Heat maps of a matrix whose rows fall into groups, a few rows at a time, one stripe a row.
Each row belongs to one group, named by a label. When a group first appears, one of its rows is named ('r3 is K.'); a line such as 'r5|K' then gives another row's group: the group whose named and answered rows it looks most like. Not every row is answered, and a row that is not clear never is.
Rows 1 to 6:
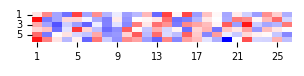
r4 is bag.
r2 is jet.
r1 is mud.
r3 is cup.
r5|cup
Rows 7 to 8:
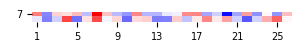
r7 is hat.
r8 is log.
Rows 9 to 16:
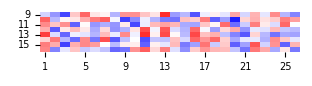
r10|hat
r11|jet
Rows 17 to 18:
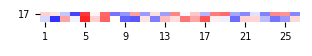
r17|mud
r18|hat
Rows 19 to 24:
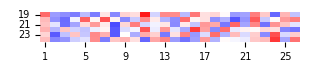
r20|hat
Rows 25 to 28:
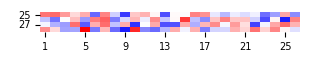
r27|log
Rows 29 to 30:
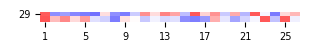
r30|jet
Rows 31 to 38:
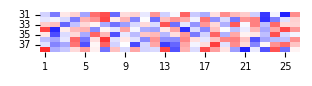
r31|log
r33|bag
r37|log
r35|log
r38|bag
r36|log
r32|hat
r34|jet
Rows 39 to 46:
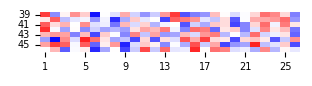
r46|cup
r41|jet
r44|hat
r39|jet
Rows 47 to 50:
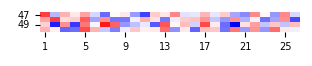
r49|hat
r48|mud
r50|bag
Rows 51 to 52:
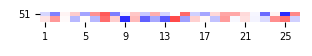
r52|mud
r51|log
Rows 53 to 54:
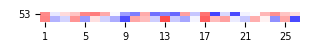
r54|cup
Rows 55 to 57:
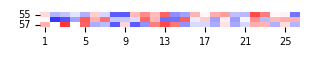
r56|hat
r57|jet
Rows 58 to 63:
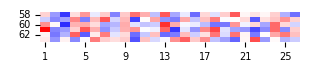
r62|log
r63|hat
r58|bag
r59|log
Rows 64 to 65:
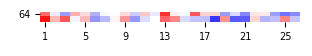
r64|cup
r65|jet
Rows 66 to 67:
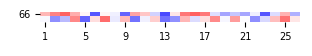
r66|mud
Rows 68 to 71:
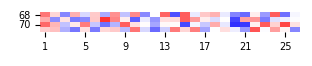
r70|jet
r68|bag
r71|mud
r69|hat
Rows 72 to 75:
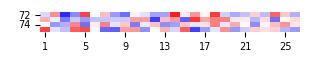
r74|log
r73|cup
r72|mud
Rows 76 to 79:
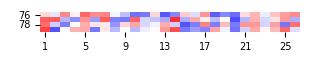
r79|jet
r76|hat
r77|mud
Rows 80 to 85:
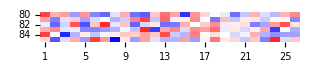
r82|log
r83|cup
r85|log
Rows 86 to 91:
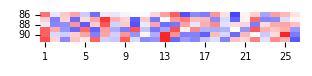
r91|bag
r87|hat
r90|jet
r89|mud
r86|jet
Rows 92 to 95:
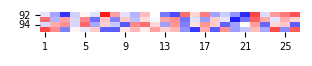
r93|jet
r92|hat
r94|mud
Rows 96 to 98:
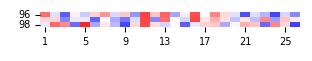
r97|cup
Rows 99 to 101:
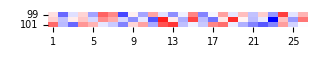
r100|log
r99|log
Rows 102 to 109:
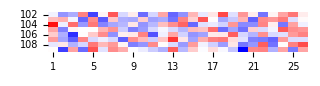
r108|hat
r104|jet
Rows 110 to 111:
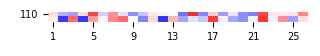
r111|hat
